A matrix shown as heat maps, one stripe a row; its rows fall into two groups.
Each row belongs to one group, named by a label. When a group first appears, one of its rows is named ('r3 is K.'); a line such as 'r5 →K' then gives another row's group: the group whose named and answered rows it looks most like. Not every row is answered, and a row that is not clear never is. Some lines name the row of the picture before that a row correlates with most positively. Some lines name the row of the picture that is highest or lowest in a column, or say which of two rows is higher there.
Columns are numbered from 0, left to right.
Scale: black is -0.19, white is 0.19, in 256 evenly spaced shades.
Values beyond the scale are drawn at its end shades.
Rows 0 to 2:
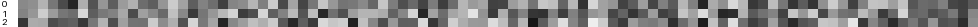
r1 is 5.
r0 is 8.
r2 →8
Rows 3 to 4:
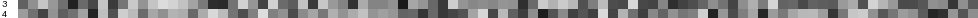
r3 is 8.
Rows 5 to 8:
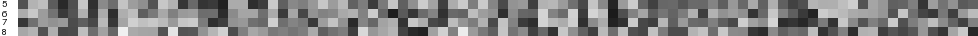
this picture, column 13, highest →7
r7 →8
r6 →8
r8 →5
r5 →8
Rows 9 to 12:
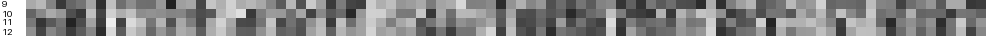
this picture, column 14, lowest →9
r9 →5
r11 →5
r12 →5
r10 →5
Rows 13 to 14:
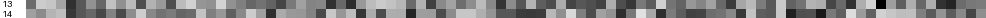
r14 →8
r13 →5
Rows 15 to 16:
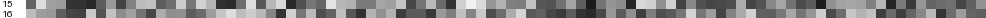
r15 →8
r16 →5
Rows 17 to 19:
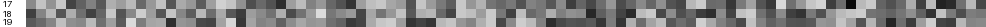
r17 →5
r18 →8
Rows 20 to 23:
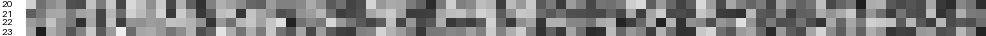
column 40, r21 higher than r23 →No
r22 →8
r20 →5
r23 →5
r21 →5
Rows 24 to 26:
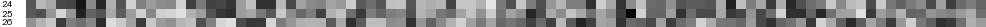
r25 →8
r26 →5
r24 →8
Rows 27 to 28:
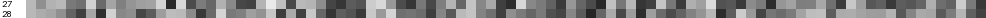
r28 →5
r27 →5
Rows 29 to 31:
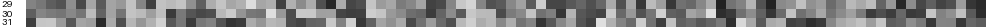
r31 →8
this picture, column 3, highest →31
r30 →5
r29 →5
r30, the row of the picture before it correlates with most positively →27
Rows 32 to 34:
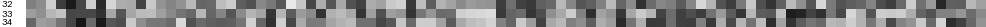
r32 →5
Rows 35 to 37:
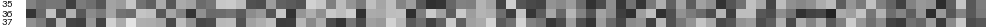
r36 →8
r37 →5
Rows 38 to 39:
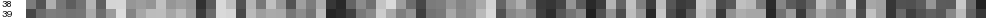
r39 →5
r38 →5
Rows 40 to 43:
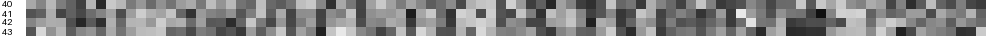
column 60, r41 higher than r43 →Yes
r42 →8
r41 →8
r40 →5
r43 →8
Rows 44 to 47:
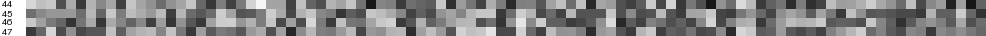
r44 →8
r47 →8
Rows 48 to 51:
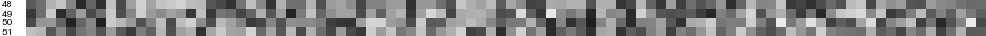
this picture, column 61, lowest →51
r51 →5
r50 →5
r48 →8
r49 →8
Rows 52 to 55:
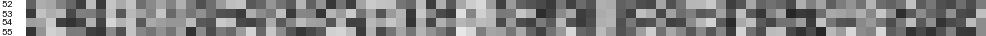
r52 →5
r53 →8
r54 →5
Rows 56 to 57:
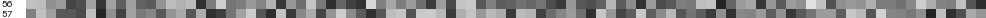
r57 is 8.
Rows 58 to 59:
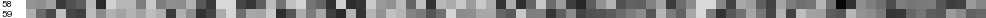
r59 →5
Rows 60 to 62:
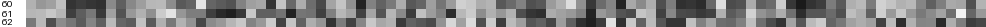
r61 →8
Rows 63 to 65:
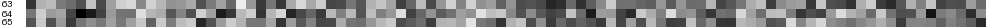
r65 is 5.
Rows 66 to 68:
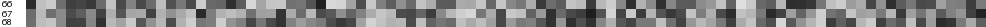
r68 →5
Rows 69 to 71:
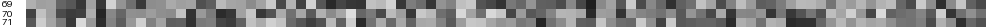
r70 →8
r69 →5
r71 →8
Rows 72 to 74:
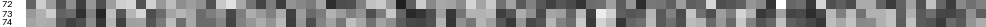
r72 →5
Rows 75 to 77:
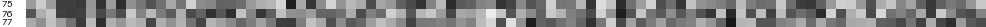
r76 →8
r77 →5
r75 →8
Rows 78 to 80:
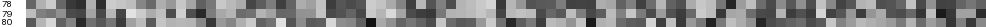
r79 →5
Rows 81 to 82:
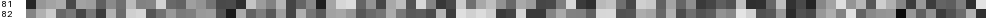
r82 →8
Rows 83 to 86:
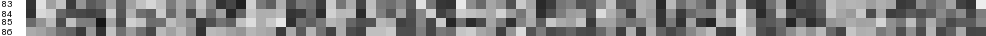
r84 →8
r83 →8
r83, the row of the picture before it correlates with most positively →81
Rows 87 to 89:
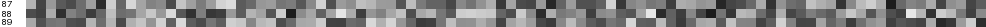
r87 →5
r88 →8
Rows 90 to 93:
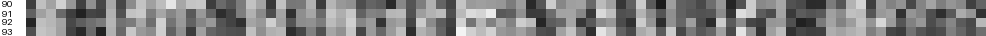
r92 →8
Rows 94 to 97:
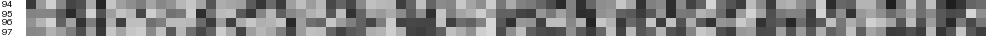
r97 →5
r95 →5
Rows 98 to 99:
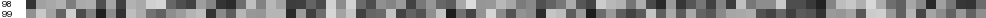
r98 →8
